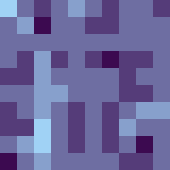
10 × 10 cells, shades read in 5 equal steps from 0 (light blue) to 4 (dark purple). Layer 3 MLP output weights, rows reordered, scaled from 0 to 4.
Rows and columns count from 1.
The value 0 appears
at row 1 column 1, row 8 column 3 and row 9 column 3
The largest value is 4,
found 4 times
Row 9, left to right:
2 1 0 2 3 2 3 2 4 2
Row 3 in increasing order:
2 2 2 2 2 2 2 2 2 2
